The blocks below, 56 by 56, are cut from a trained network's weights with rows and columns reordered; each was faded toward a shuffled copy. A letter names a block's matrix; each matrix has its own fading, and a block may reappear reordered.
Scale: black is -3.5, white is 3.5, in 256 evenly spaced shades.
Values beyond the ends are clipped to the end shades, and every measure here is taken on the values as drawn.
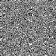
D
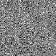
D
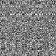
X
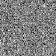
D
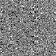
D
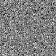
D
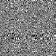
X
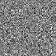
D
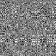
X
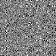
D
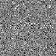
D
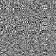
X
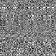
X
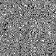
D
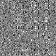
D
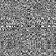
X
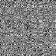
X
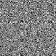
X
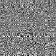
X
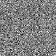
X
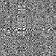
X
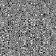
D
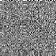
X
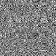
X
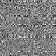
X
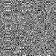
X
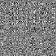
X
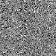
D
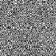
X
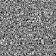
X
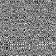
X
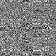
X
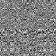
X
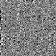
D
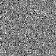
D
